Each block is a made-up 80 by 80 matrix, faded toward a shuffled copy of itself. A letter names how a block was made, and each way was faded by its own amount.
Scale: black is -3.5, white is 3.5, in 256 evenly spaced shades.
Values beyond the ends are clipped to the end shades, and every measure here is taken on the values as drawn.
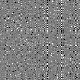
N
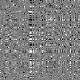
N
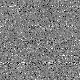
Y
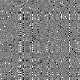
N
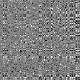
N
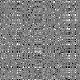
N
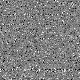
Y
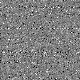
Y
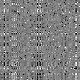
N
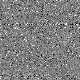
Y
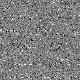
Y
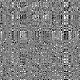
N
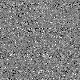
Y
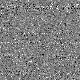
Y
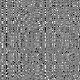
N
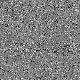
Y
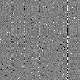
N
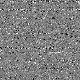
Y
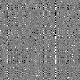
N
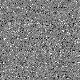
Y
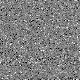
Y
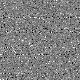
Y
